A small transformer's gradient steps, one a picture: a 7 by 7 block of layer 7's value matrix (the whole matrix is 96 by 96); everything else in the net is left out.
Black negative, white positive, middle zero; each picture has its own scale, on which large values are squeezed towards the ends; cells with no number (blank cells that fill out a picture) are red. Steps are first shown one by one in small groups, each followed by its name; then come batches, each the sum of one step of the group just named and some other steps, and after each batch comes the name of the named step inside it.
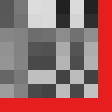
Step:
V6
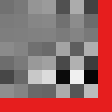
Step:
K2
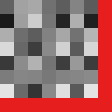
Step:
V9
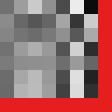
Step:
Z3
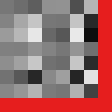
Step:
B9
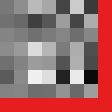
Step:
K2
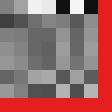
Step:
V6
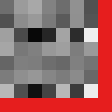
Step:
V9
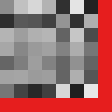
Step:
V9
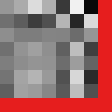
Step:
Z3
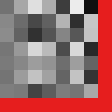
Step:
Z3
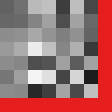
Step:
V6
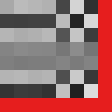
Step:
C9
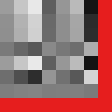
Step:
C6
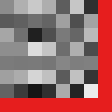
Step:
C9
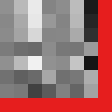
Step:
C6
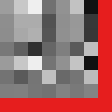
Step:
C6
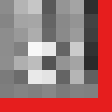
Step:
C6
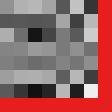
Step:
C9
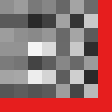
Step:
C9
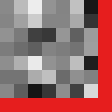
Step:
C6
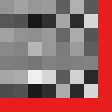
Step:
C9
